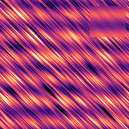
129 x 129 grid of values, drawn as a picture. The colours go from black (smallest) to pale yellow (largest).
Average level on the scale: 50%. Stripes: horizontal, repeating 6 times. Odd patch: calmer, in the top right. Calmest part: top right.
